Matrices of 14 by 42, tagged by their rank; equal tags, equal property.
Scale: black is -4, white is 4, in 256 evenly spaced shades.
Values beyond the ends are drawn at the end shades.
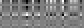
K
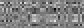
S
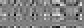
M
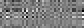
M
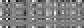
M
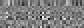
S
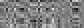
S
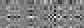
M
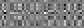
M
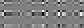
K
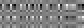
K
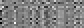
S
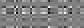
K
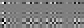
K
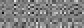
S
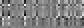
M
